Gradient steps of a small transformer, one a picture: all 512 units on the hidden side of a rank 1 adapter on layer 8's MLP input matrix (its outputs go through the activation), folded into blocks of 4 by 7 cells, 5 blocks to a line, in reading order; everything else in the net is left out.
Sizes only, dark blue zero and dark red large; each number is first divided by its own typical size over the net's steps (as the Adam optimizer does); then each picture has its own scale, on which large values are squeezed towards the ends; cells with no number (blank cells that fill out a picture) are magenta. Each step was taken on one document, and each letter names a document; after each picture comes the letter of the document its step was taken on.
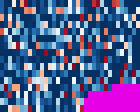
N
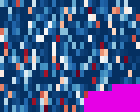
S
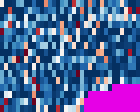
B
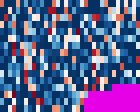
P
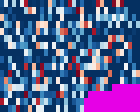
N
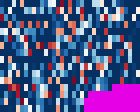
N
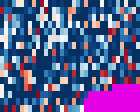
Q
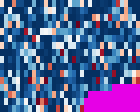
B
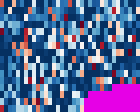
B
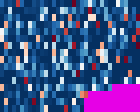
S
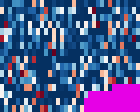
Q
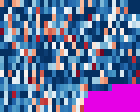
B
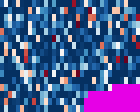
S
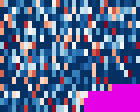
P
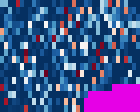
S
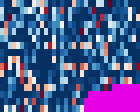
Q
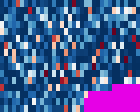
S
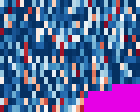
B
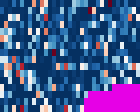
Q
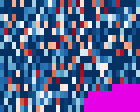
N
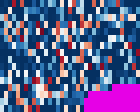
N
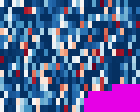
B
